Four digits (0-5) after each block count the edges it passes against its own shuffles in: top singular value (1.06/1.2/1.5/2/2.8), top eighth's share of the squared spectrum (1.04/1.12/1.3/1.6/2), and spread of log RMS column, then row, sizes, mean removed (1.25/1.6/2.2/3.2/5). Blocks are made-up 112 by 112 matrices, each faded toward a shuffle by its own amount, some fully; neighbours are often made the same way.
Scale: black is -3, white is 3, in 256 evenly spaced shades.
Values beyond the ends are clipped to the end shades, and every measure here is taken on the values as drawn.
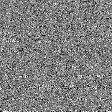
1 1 0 3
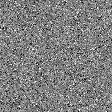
0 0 0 1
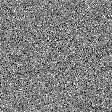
0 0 0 0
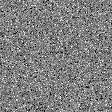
0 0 0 0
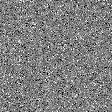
3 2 0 0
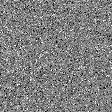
0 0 0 0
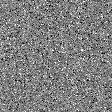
0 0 0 0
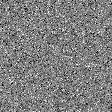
0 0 0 0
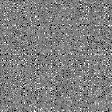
4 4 3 3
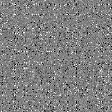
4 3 2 3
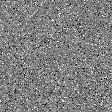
2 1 0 0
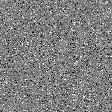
3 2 0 0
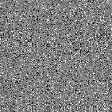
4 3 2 2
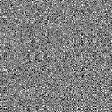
5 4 3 3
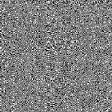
4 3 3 2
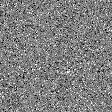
2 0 0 0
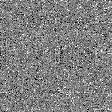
3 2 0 1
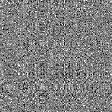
4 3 2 2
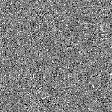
4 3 1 1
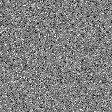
3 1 0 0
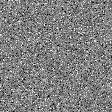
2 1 0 0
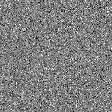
3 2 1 1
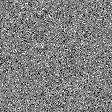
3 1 0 0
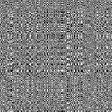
5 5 4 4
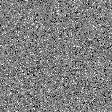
2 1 0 0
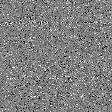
1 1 0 2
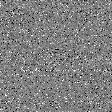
1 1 0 2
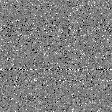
2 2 0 2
